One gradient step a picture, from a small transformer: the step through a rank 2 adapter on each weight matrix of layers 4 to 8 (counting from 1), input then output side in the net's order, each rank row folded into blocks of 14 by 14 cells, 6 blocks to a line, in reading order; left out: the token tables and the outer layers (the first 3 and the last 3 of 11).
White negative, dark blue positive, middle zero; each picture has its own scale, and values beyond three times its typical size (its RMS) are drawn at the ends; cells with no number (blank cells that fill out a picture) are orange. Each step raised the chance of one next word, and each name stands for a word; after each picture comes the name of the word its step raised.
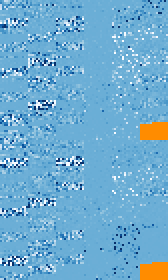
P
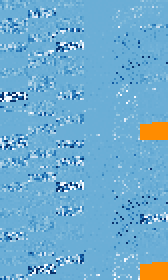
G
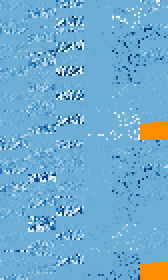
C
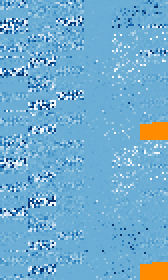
P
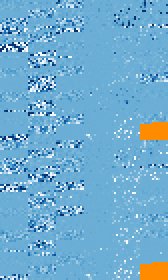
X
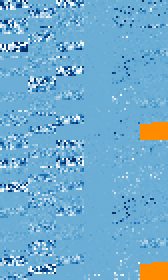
G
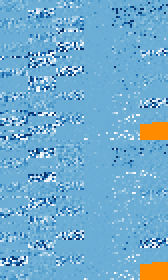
X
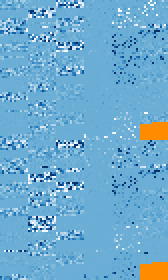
C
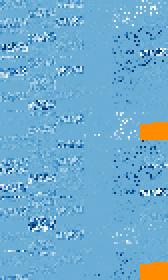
C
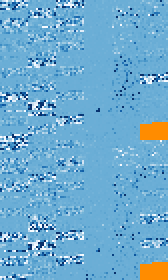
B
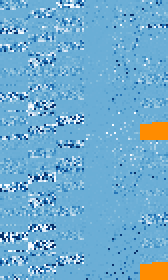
B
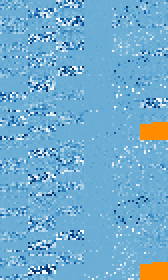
G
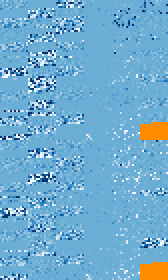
X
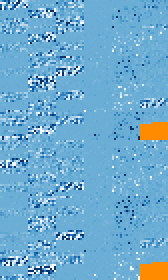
G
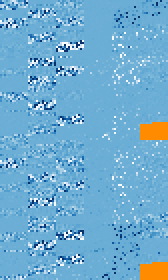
P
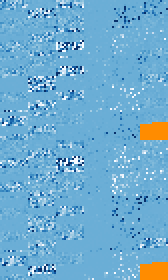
G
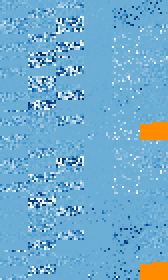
P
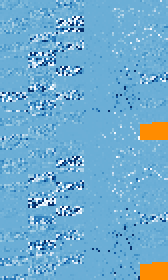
P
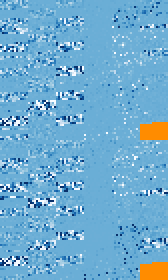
P
